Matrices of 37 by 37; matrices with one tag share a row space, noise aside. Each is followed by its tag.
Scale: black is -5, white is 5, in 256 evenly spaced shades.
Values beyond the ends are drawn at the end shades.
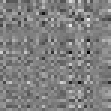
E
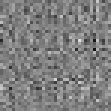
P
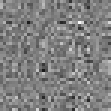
E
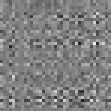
P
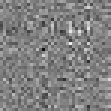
E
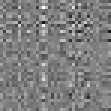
E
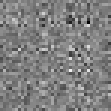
E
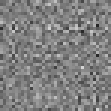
P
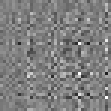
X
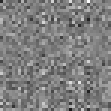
E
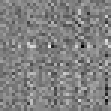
X
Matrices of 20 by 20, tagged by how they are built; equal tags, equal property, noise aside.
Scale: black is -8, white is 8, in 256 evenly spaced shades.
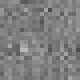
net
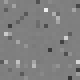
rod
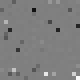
rod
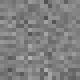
net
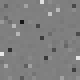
rod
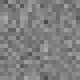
net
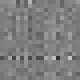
net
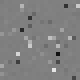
rod
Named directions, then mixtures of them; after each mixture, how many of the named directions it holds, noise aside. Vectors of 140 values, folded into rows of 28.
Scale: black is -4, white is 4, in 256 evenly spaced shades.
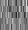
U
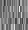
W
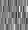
two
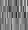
one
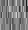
one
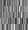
one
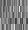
one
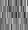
one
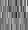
one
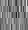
one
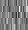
two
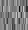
two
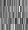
one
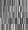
one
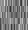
two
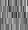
one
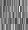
one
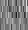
one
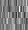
two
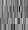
one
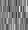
two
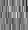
one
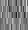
one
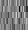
two
